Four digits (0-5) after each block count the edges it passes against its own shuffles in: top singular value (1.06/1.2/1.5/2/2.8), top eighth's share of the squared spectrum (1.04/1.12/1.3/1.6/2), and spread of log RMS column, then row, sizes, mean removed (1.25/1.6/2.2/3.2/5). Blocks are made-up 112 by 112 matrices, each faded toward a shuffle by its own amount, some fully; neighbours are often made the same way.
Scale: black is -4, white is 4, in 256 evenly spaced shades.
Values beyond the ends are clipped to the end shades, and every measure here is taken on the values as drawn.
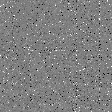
2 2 1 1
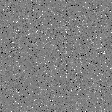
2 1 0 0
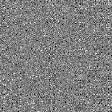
4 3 2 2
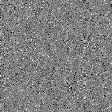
3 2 1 0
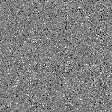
3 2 1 1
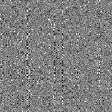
4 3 3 1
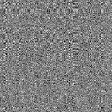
5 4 3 3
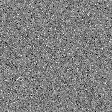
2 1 0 0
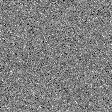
1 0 0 0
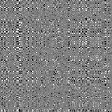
5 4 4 3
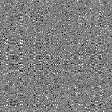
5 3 2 2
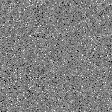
3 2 0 1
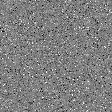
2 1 0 0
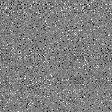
4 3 1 2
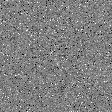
2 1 0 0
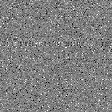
4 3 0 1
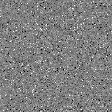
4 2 1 1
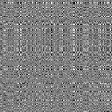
5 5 4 4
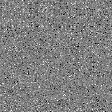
3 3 1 1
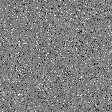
1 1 0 0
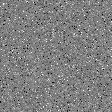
0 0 0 0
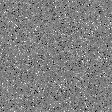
0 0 0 0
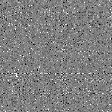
4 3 1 2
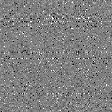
4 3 2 2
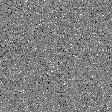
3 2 0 1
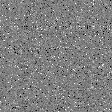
3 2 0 1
